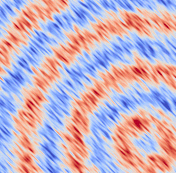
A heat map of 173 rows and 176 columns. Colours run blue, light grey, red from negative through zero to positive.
Odd rows or columns: none. Mirror symmetry: none. Average level on the scale: 50%. Ninth with the highest average: bottom right. Lone odd cells: none. Slope: none. Seam: none. Rings: centred on the bottom right.
